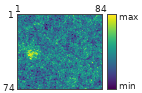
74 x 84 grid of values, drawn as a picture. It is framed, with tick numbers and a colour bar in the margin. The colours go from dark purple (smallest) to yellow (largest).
Seam: none. Stripes: none. Average level on the scale: 40%. Slope: none. Ninth with the highest average: middle left. Bumps: one, in the middle left.
